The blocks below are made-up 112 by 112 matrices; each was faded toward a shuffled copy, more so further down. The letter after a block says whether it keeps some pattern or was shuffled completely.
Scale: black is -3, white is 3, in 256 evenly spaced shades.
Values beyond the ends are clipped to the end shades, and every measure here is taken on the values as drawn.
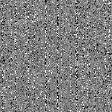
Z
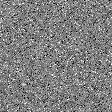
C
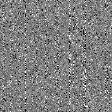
Z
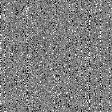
Z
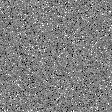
C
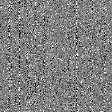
Z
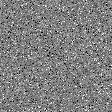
C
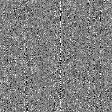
Z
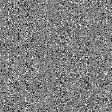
Z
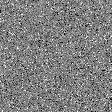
C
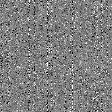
Z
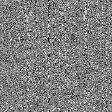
Z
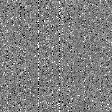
Z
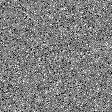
C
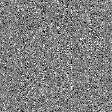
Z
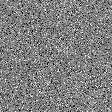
C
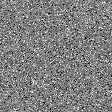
C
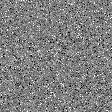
C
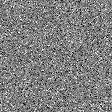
C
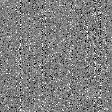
Z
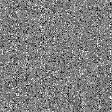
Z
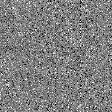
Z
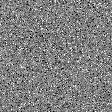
C
